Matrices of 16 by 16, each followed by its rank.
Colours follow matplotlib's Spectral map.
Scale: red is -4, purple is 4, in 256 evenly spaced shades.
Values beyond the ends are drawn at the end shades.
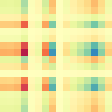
one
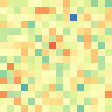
full rank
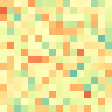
full rank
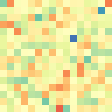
full rank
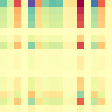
one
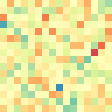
full rank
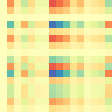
one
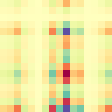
one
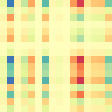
one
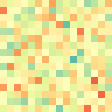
full rank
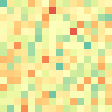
full rank
